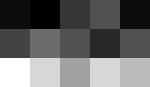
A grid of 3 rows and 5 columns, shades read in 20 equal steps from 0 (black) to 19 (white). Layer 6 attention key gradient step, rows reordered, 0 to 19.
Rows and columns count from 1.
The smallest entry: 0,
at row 1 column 2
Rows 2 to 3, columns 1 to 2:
5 8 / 19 16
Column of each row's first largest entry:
4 2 1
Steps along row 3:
down down up down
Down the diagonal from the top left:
1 8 12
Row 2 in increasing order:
3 5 6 6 8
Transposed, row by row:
1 5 19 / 0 8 16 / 4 6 12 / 6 3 16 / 1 6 14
